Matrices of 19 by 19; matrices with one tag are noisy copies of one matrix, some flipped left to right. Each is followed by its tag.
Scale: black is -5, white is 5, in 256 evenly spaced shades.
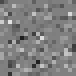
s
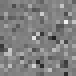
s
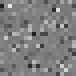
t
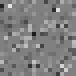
t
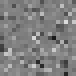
s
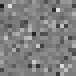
t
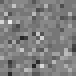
s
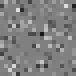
t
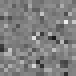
s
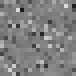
t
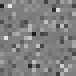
t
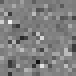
s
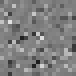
s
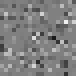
s
